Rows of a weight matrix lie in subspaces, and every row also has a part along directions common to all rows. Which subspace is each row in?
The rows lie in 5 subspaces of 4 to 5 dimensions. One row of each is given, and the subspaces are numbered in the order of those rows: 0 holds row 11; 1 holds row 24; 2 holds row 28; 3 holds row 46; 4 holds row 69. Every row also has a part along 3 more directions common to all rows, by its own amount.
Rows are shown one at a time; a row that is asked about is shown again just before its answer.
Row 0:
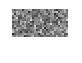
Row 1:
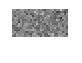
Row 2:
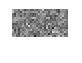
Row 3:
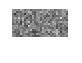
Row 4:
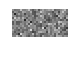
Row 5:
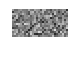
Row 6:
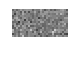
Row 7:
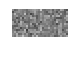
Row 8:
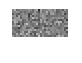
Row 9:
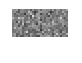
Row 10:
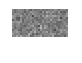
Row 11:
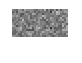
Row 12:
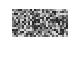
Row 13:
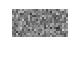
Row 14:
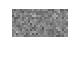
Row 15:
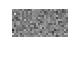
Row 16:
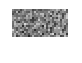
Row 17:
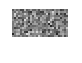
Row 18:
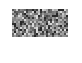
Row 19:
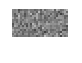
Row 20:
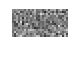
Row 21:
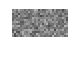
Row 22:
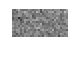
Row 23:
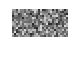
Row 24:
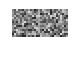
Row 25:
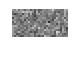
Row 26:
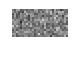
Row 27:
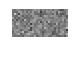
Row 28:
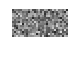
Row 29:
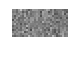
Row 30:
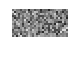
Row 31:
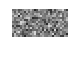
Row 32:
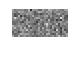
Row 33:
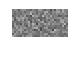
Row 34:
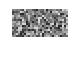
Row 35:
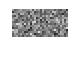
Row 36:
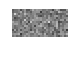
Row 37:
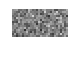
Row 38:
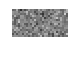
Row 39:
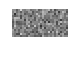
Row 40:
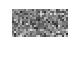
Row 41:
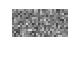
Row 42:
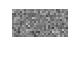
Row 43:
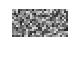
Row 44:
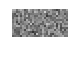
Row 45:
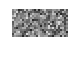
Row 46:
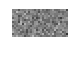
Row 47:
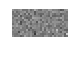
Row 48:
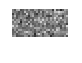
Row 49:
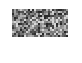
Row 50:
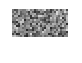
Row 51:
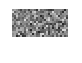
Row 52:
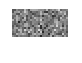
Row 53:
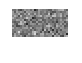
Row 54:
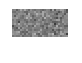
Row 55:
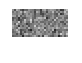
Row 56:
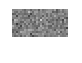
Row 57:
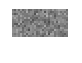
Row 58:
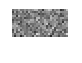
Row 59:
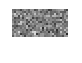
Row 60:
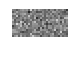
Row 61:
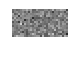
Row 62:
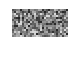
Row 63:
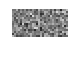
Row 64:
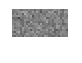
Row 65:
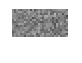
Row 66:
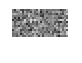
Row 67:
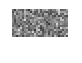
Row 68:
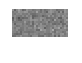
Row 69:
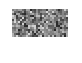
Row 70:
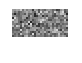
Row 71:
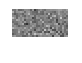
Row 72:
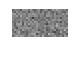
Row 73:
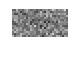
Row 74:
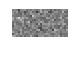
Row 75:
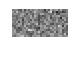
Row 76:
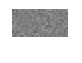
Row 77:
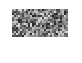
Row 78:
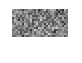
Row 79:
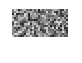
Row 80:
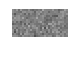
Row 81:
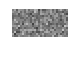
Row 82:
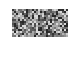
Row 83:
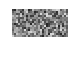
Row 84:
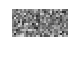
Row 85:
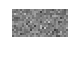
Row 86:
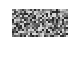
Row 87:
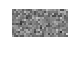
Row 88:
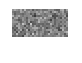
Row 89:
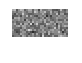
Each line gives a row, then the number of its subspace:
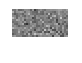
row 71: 1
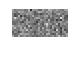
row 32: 1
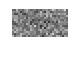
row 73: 4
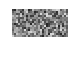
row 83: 4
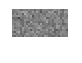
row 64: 3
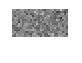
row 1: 0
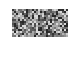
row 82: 2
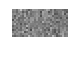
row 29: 0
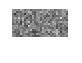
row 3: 3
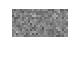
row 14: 0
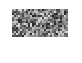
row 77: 0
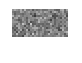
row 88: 0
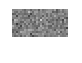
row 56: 1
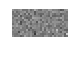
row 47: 1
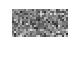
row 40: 4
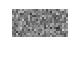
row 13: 0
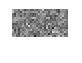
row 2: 2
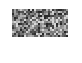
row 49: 1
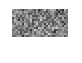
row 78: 3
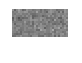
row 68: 3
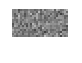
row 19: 0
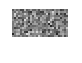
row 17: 3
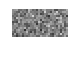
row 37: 4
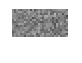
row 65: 1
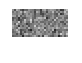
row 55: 3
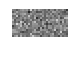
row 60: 1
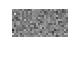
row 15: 3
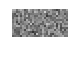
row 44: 4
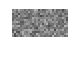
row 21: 2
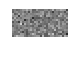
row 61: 2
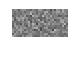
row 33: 3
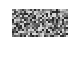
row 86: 1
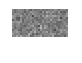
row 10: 4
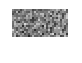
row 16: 0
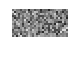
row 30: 2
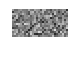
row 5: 1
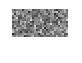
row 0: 3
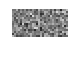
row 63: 3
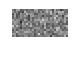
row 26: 0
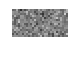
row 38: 0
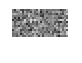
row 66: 3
